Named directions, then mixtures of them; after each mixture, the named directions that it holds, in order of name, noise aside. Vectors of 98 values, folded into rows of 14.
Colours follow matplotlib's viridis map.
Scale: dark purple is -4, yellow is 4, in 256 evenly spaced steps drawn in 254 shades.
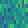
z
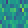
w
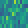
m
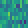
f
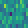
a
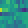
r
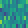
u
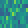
m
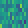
f, w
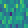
a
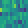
f, r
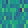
w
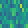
m, w, z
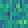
f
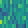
u
